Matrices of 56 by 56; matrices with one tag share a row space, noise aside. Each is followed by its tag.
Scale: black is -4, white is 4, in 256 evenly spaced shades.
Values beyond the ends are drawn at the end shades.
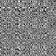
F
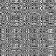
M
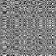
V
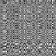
V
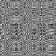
M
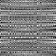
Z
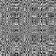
M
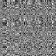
V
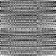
Z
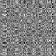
V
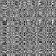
V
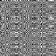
M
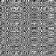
M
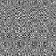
F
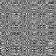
M
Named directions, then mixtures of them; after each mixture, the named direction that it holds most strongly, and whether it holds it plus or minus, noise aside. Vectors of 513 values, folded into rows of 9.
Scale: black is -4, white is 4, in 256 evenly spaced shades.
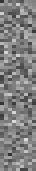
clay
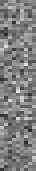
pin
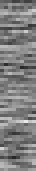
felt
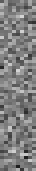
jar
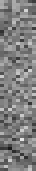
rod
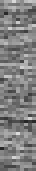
felt, minus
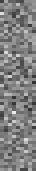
clay, plus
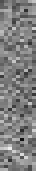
rod, minus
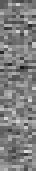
felt, plus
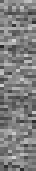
felt, minus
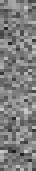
jar, minus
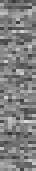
felt, plus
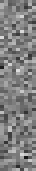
jar, plus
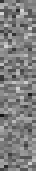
pin, plus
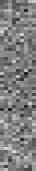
rod, minus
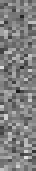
jar, minus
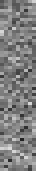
rod, minus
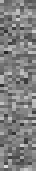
clay, minus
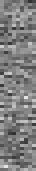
felt, plus
